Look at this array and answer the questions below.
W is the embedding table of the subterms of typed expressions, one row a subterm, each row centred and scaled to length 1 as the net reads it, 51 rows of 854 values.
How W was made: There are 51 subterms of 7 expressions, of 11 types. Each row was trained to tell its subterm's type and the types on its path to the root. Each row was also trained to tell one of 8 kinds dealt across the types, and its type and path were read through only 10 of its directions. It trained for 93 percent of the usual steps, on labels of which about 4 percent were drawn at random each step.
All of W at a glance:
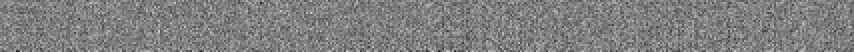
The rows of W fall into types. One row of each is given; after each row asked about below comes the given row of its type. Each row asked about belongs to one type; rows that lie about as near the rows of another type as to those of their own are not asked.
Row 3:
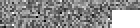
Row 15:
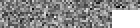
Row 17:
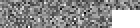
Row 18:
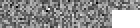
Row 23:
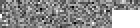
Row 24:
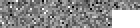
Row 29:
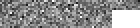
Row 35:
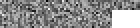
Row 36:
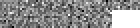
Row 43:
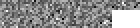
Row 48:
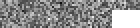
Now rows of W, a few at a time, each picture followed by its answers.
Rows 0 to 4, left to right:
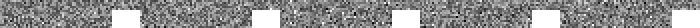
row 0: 17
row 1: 29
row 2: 3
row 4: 15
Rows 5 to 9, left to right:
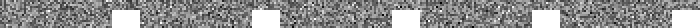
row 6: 48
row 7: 17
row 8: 43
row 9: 23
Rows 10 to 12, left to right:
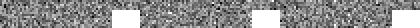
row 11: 23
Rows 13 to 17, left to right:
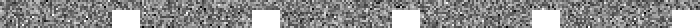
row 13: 43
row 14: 3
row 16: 15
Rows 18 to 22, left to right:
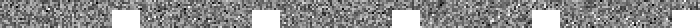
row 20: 35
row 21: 24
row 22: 3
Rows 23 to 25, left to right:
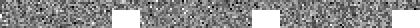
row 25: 48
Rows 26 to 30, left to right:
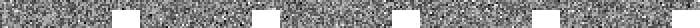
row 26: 48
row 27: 23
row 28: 24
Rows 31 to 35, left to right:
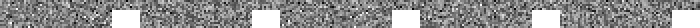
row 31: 24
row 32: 35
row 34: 3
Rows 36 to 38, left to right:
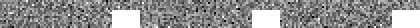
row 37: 18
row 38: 24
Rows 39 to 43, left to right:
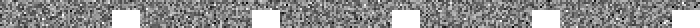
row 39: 29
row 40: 17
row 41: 35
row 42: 48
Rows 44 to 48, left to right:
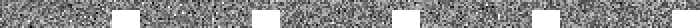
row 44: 3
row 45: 18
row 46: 43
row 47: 48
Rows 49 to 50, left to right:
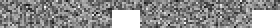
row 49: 35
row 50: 23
